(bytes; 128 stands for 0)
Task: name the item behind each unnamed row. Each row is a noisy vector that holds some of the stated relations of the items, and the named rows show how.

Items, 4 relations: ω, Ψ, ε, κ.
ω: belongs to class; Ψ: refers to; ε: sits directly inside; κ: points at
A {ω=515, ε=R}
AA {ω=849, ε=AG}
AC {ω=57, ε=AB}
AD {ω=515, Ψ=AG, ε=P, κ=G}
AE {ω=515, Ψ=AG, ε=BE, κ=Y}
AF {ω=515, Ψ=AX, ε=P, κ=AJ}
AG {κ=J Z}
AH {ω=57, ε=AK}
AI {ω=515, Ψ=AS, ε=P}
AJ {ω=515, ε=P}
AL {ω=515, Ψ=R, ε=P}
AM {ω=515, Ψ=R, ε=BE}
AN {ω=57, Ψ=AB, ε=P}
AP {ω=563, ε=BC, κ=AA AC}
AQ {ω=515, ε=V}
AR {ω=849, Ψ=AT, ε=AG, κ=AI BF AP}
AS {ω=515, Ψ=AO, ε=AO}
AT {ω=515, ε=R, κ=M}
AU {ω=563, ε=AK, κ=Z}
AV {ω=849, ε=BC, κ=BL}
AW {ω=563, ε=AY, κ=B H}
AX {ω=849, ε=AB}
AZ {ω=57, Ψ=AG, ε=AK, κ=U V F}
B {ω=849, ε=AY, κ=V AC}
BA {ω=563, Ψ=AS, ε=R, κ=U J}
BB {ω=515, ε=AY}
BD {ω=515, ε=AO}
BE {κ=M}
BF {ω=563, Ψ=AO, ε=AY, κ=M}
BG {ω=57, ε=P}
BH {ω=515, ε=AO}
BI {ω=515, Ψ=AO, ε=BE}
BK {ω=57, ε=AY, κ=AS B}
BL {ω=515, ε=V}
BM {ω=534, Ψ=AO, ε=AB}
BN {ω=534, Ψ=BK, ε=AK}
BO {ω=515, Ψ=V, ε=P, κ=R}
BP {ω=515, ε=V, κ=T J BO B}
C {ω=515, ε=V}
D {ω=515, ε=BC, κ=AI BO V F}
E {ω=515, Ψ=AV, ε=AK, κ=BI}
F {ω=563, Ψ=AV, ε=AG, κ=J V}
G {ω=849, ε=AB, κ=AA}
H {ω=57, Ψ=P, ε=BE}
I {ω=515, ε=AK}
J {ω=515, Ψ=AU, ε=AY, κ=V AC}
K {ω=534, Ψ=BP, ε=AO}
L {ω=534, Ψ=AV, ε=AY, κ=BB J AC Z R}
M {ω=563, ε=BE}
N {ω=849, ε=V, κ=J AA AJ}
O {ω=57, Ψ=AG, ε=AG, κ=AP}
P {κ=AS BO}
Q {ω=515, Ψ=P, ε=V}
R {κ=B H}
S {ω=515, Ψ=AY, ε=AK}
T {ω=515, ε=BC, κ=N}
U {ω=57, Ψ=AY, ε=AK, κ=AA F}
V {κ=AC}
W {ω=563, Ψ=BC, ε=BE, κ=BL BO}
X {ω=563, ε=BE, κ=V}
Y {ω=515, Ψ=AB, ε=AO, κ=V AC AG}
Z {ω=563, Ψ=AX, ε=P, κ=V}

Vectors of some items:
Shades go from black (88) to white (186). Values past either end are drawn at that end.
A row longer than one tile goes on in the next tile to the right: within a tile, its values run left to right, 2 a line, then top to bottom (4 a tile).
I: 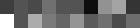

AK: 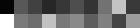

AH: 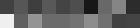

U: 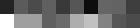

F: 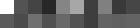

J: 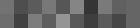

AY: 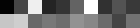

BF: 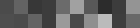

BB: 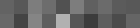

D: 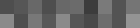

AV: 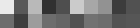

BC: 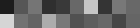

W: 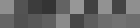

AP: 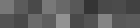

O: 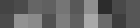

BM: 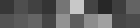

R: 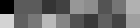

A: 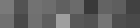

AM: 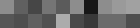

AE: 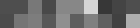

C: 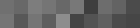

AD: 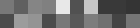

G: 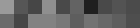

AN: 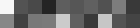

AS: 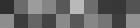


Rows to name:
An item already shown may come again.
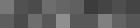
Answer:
AP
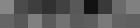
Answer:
AR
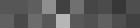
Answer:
AC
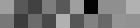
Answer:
Q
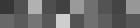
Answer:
BK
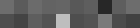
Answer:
M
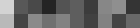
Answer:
Y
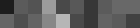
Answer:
AX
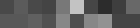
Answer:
BM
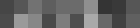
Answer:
O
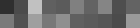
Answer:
BP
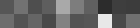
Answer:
AI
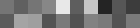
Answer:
AD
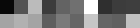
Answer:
AG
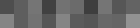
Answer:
D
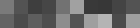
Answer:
BA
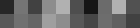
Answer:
AF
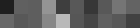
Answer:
AX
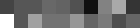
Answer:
I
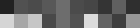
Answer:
AZ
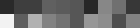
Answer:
AU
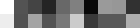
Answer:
E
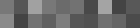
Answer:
BL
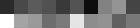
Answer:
S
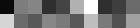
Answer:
AO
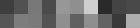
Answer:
AE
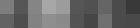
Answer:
AJ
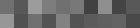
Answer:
BL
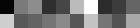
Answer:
AO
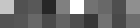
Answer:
L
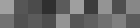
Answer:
W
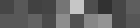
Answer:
BM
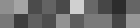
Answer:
BI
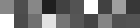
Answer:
AB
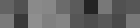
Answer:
T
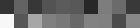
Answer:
AU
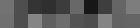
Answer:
AR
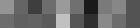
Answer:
AL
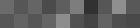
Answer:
K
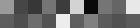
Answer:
H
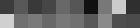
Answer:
BN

